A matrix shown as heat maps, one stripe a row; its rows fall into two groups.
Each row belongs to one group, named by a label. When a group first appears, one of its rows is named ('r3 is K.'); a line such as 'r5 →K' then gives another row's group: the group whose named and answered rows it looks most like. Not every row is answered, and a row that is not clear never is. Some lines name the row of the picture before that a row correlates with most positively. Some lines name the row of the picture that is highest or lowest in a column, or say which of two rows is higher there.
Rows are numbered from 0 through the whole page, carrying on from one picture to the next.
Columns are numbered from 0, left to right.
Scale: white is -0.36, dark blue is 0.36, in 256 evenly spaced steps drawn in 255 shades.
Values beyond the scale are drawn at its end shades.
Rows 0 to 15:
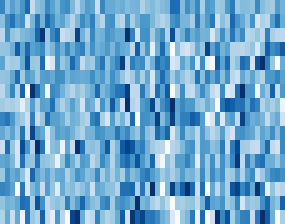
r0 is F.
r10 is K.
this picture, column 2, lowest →15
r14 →K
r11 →K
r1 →F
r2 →K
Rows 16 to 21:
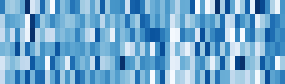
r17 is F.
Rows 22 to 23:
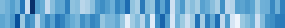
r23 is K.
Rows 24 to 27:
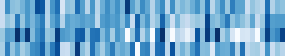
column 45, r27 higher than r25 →No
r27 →K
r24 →K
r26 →K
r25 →K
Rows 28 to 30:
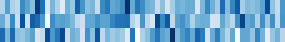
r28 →K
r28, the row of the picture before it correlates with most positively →24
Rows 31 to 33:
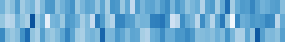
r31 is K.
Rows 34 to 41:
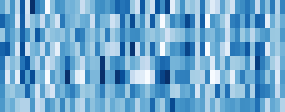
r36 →K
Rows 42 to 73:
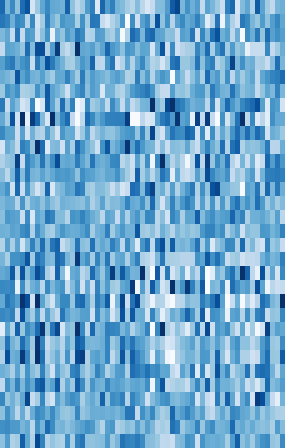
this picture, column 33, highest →49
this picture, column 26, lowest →50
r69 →K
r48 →F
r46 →F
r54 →K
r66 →K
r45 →K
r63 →K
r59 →K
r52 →K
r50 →F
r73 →K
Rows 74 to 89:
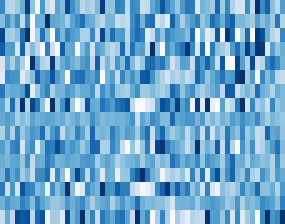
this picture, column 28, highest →86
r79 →F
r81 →F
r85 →F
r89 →K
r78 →F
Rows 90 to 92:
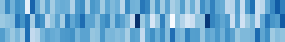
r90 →F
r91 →K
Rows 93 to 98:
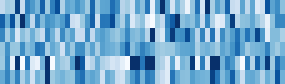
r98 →F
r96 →K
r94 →F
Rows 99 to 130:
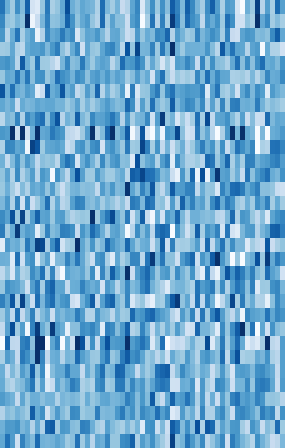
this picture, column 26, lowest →108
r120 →F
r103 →K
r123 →K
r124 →K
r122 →F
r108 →F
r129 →F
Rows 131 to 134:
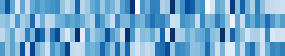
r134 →F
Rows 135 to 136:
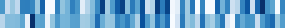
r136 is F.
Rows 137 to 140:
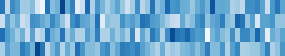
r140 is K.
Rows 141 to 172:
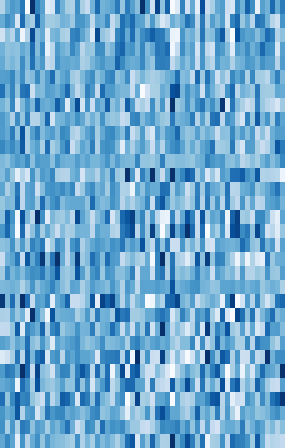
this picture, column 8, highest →159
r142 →K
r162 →F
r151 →F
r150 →F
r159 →K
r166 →K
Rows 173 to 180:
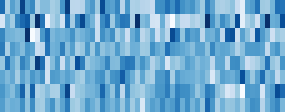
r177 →K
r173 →F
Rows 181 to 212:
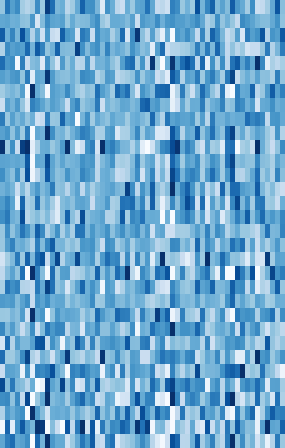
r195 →K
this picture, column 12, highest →208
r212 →F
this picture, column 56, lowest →207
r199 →K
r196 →K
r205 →K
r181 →F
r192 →F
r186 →F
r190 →F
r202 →F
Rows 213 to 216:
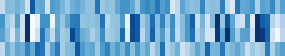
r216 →K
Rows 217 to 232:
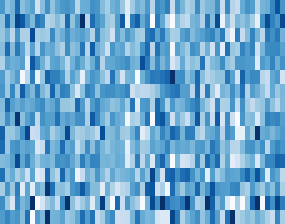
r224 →K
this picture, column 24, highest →218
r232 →F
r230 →F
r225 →K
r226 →F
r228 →K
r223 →F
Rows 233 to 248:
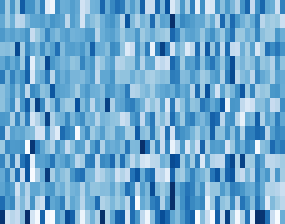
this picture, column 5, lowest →243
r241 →F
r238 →F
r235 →F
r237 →F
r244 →F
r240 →K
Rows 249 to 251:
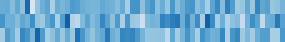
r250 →F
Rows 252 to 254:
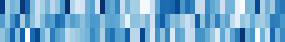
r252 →F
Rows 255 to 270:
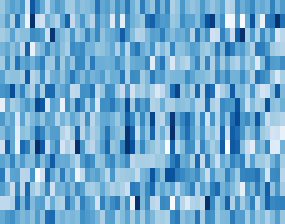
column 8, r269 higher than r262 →No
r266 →F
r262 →K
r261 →F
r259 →K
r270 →F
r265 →K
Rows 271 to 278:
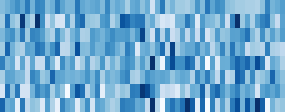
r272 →K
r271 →K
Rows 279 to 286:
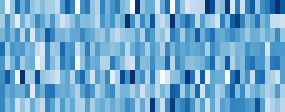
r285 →F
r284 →K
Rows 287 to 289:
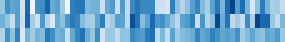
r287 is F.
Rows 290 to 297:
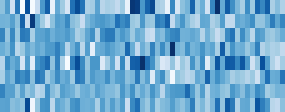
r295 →K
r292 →F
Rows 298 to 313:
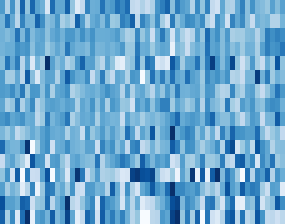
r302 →F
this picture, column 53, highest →310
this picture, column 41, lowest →310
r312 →F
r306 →F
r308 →F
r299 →K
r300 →K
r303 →F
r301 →K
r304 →F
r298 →F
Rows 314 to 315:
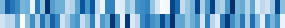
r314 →F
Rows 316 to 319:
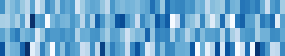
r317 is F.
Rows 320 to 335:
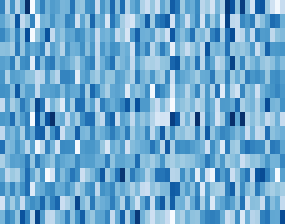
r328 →F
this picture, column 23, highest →332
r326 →K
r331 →K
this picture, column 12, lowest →327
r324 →F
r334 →K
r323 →K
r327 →K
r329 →K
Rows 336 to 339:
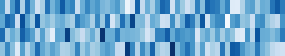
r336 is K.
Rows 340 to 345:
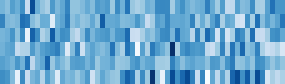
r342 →F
